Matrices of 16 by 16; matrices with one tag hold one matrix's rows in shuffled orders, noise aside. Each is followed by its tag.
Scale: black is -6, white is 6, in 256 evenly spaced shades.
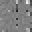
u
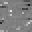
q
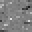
q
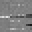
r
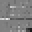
r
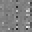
u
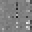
u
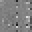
u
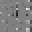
u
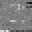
r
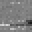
r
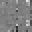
u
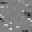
q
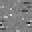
q
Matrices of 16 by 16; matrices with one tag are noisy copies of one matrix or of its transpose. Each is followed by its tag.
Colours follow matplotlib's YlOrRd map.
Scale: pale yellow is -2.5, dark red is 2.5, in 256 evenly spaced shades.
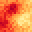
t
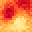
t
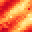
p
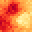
t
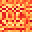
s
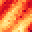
p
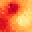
t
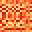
s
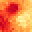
t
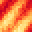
p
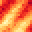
p
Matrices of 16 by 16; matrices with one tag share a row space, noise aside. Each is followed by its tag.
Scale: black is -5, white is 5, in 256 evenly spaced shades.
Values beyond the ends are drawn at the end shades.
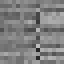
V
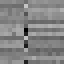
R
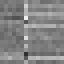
R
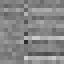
R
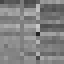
V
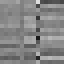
V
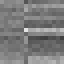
R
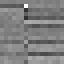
R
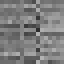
V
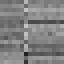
R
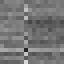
R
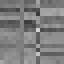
V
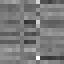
V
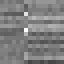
R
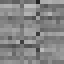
V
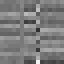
V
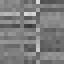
V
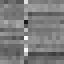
R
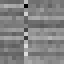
R
